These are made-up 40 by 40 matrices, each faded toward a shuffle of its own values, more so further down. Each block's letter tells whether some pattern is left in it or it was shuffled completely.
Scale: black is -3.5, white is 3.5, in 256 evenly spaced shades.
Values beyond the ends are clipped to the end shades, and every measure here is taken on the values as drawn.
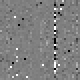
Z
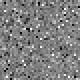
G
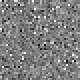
G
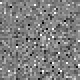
G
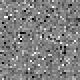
G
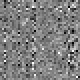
Z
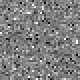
G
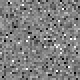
G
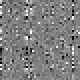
Z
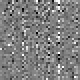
Z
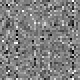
Z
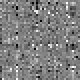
Z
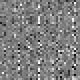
Z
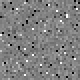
G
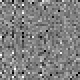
Z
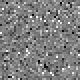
G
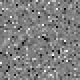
G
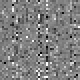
Z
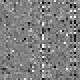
Z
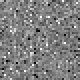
G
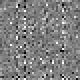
Z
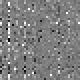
Z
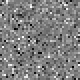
G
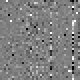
Z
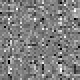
Z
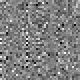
Z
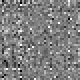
Z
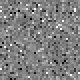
G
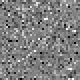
G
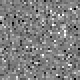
G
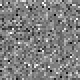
G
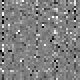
Z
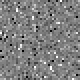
G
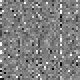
Z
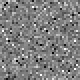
G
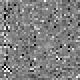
Z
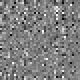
Z
